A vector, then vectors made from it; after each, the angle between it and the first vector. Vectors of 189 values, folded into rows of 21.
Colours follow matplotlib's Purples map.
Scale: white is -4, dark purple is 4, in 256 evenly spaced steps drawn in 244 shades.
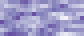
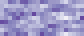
nearly parallel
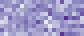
partly opposed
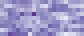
nearly parallel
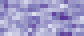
nearly opposite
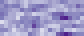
nearly opposite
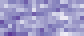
nearly parallel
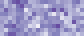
partly aligned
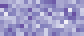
orthogonal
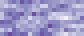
nearly parallel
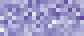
orthogonal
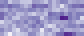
nearly opposite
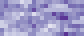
nearly opposite
